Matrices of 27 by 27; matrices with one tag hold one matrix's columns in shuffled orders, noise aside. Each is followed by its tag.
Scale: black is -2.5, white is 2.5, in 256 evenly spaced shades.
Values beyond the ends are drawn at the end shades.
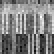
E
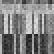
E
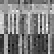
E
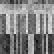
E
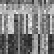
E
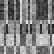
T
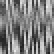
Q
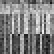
E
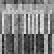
E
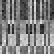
T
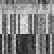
E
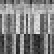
E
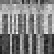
E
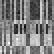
T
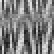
Q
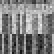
E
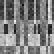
T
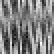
Q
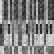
T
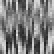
Q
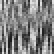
Q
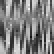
Q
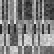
T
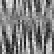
Q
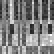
T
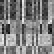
T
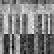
E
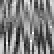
Q
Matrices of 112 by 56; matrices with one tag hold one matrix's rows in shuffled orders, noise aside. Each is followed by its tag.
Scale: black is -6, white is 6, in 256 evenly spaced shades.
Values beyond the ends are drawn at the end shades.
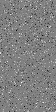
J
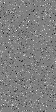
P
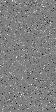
J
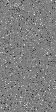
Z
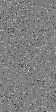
P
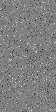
J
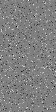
P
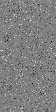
Z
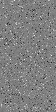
Z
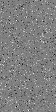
P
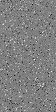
Z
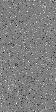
P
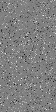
J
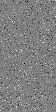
J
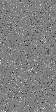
J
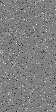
P
